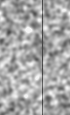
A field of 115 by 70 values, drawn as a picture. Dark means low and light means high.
Odd lines: column 43. Histogram: bell-shaped. Slope: none. Grain: blotchy. Mirror symmetry: none.
